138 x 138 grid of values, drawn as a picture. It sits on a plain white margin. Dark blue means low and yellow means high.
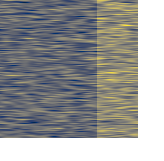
The values follow a bell shape. The right part is higher, past a seam about 70% of the way across. Streaks run across, left to right.
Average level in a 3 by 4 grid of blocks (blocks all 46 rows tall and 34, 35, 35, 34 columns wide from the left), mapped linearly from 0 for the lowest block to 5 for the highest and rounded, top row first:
0015 / 0015 / 0115
